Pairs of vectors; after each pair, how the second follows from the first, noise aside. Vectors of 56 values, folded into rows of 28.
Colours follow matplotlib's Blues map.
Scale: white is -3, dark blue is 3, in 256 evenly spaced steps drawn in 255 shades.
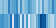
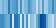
copied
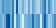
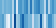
negated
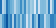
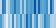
negated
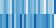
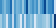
negated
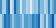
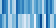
reversed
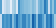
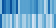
negated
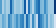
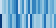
reversed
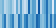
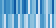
negated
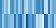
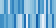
sign-scrambled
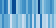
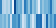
sign-scrambled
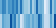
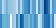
negated
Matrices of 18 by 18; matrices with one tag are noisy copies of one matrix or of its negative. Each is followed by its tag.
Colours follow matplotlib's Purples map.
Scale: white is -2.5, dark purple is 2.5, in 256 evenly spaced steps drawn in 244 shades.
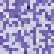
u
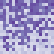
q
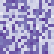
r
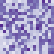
r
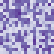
u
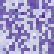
r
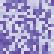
r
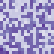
u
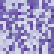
r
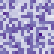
u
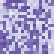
r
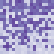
q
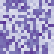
r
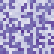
u
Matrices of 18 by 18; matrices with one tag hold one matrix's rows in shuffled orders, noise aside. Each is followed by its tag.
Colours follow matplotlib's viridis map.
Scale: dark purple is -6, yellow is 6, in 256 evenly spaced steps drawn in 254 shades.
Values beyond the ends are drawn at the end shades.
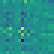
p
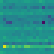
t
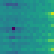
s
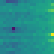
s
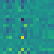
p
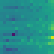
s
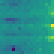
s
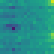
s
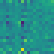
p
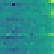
s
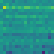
t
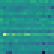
t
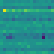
t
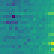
s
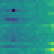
s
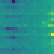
s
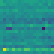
t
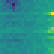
s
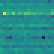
t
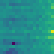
s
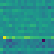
t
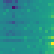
s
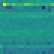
t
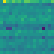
t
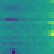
s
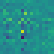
p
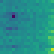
s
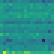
t
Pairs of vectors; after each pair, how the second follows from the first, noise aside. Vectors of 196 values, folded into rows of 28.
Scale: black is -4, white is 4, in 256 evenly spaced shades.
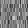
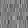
shrunk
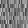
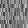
copied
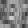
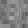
shrunk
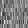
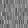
shrunk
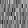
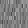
shrunk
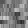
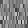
sign-scrambled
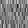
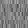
shrunk
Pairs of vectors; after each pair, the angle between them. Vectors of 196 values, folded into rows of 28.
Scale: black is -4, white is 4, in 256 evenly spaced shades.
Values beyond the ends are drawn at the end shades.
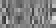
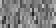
partly aligned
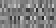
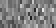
partly opposed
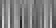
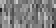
partly aligned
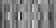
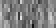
nearly opposite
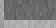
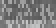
partly aligned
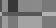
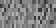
orthogonal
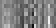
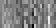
nearly parallel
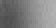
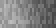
nearly opposite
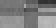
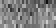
partly aligned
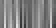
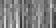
nearly parallel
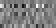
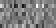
nearly parallel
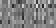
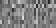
nearly opposite
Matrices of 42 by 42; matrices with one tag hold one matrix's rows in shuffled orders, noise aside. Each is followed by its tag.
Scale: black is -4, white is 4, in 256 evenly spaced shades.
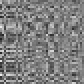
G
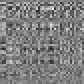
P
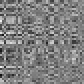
G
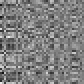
G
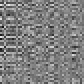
G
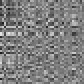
G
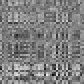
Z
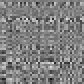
P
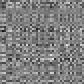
P
